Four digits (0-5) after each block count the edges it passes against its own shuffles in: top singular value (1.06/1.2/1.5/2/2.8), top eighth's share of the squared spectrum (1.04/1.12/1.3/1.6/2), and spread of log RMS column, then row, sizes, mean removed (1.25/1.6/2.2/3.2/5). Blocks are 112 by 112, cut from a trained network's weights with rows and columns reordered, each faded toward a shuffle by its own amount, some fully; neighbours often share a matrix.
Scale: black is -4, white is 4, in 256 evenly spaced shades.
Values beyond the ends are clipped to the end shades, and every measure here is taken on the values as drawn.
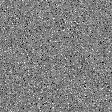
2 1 0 0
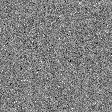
2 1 0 0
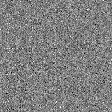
3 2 0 1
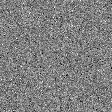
1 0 0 0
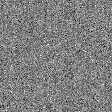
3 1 0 0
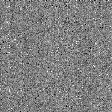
3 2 1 1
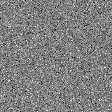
0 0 0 0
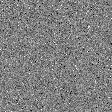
0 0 0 0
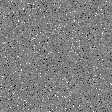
0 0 0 0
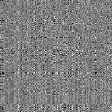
4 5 3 3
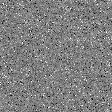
1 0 0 0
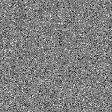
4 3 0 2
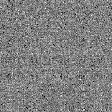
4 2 1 1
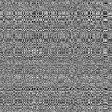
5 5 3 4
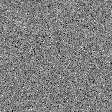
1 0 0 0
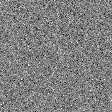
0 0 0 0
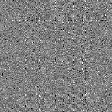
4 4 3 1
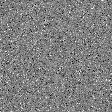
1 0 0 0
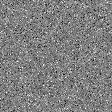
2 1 0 0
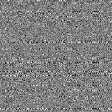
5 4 1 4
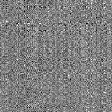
4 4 3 3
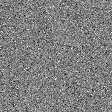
1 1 0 0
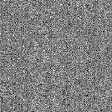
3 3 1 1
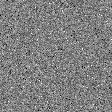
0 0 0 0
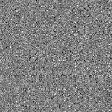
4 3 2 2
